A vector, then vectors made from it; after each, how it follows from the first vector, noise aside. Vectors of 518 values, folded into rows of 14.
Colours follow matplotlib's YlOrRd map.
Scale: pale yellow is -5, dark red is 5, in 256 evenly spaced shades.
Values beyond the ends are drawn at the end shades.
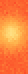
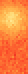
wrapped around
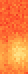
wrapped around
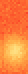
wrapped around
